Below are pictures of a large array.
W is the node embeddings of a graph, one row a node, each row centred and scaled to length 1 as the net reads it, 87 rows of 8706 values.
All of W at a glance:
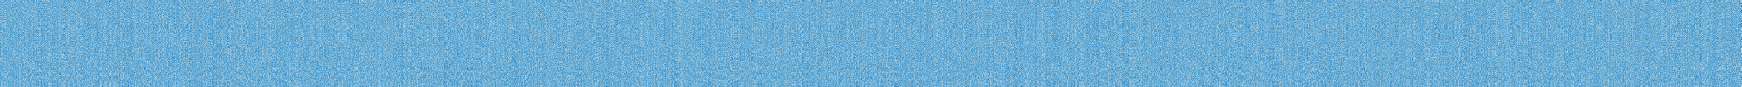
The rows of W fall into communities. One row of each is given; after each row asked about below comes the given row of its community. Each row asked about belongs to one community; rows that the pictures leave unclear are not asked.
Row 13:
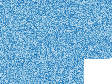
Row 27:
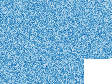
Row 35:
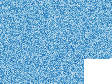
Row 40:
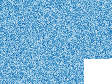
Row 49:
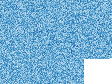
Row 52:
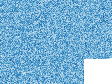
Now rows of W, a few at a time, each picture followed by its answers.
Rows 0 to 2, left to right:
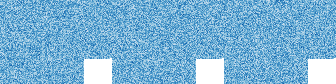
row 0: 13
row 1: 13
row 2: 40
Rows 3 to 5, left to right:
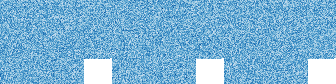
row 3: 35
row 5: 35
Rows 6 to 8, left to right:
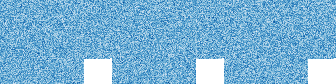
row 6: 35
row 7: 52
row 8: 13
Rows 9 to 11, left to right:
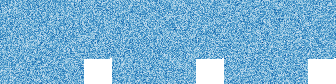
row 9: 27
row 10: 35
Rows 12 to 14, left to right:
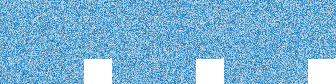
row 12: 35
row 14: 49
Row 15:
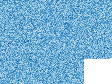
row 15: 52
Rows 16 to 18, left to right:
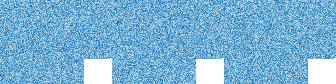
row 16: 49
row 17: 13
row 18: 35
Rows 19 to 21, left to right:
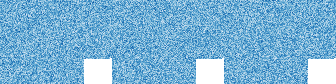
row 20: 35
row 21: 35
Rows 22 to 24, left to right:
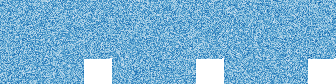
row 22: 52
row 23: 35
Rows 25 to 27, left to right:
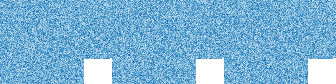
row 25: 27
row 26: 27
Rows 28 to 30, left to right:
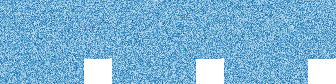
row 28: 52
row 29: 52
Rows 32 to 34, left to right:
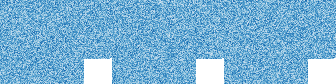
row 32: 49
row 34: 52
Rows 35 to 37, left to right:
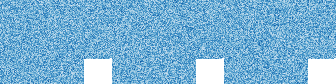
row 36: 13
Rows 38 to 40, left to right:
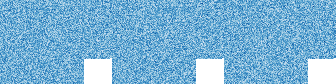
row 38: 35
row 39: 35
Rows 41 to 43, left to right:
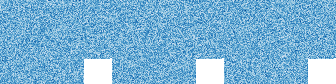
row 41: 35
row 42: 49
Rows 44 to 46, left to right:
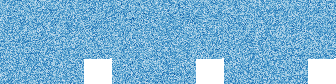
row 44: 52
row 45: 40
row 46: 35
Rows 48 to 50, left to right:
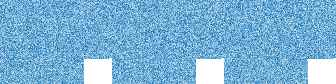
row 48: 13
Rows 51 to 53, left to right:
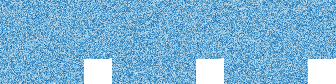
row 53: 13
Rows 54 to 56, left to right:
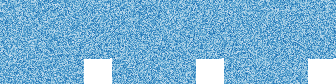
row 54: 13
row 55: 27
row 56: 40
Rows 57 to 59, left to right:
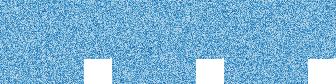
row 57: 13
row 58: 13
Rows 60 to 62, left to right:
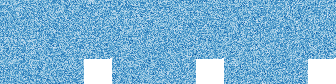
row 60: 13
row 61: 49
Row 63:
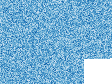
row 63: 49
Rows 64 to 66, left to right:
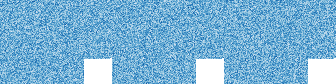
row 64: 52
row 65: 49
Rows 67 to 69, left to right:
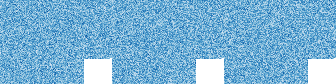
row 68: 49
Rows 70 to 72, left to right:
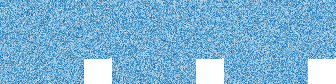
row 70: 27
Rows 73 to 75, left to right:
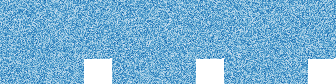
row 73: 49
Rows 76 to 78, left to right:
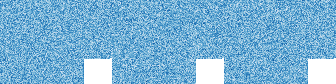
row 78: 40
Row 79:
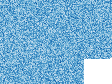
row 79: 13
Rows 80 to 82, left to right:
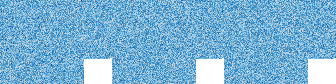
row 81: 49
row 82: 49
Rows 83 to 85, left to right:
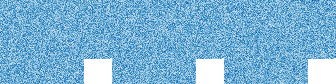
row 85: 49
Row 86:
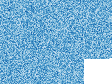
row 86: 49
